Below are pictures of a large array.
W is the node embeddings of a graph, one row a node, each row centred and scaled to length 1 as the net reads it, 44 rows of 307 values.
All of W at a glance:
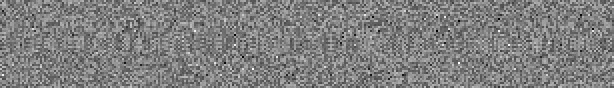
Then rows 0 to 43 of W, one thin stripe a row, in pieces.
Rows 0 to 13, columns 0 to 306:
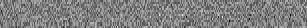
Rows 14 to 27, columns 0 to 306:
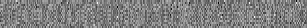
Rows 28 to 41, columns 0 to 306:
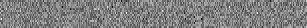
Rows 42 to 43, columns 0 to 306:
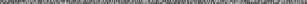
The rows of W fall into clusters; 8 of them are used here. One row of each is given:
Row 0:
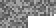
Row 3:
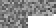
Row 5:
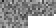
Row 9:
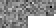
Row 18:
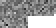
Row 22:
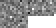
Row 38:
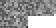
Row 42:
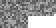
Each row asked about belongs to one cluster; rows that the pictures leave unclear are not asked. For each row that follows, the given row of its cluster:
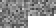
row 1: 9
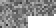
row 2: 18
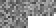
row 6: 42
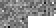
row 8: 0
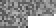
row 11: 38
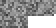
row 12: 38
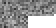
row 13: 42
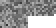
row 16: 18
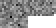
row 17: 22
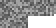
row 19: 0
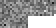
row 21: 0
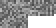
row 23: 0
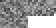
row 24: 22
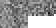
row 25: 18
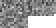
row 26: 22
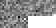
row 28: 42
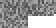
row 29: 5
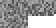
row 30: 5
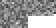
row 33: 3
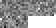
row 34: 42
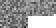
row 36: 3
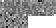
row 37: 5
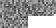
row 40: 5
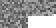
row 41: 3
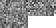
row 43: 9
